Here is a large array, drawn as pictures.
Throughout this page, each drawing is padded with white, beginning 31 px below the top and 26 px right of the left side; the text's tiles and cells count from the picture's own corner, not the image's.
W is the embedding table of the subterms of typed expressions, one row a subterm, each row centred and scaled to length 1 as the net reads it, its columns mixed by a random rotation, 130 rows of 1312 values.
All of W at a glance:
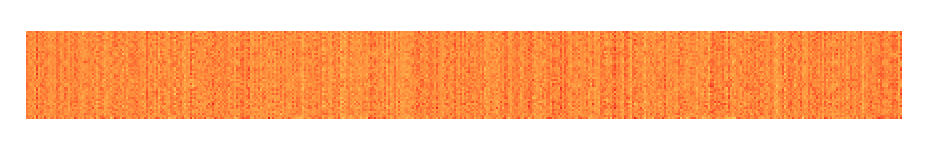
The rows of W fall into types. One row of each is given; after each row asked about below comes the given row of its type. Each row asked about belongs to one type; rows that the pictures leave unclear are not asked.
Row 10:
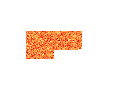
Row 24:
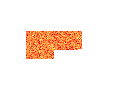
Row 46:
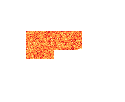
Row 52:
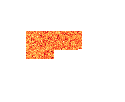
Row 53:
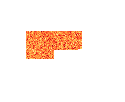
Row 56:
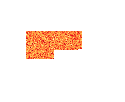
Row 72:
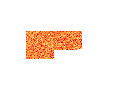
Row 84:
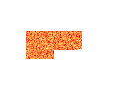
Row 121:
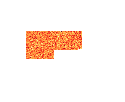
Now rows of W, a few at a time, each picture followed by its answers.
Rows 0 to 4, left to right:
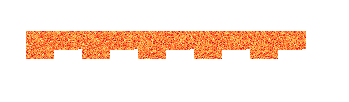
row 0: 10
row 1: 10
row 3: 56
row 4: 56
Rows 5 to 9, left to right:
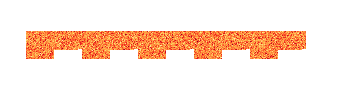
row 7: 84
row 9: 121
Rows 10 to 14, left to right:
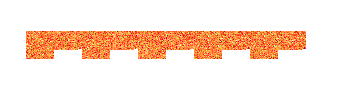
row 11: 121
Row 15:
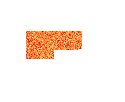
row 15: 10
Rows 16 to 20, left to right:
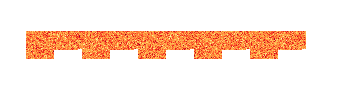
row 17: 53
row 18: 56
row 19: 10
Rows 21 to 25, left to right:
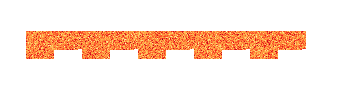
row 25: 52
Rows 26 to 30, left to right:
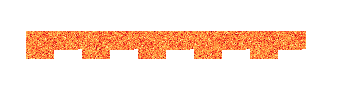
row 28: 10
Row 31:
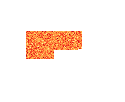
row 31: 10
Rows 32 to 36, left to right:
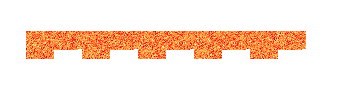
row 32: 46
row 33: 52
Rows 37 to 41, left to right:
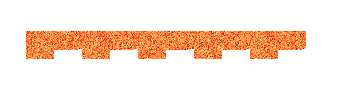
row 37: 121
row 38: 53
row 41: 53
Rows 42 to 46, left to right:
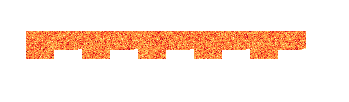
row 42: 72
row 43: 46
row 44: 52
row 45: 84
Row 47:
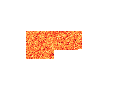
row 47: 72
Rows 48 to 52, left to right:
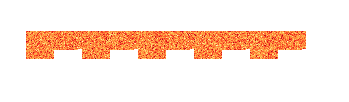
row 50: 53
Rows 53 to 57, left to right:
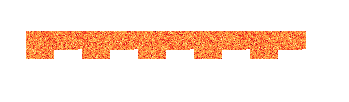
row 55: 24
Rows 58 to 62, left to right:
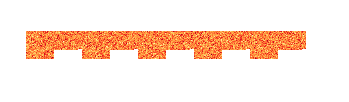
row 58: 52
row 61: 121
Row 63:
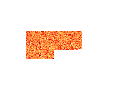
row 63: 24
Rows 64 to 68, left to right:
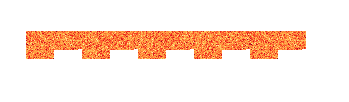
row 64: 56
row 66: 53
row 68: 56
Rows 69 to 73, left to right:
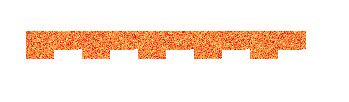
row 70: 84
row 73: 52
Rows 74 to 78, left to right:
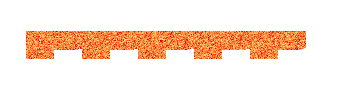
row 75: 10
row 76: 46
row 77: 121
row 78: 46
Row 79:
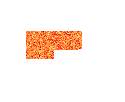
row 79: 24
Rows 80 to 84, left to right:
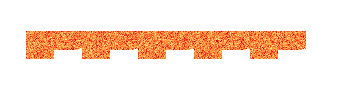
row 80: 46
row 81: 52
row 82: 46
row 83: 46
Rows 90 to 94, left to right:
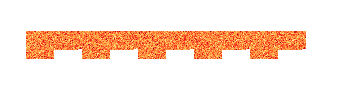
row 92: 121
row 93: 10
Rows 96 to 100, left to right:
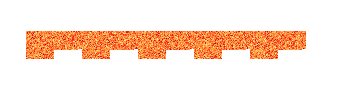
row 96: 121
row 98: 84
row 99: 121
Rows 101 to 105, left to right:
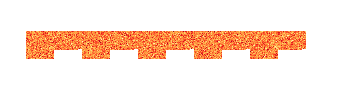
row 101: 84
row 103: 121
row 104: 10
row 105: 72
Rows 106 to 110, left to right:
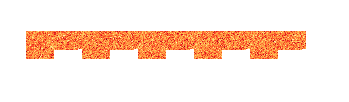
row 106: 72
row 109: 46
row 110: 10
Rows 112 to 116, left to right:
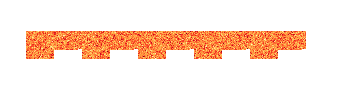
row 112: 72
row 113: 52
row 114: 24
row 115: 84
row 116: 24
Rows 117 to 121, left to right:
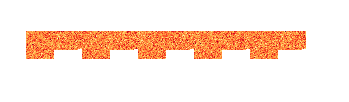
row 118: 56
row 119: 72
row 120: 46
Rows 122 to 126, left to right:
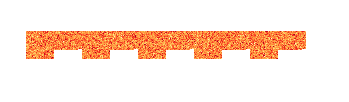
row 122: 52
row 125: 53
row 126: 24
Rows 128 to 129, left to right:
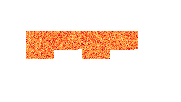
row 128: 53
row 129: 56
